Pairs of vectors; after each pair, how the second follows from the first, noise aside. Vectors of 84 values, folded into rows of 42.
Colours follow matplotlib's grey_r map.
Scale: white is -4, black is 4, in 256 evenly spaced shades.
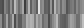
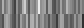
sign-scrambled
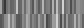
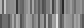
sign-scrambled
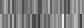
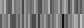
sign-scrambled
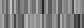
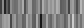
reversed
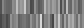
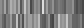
reversed
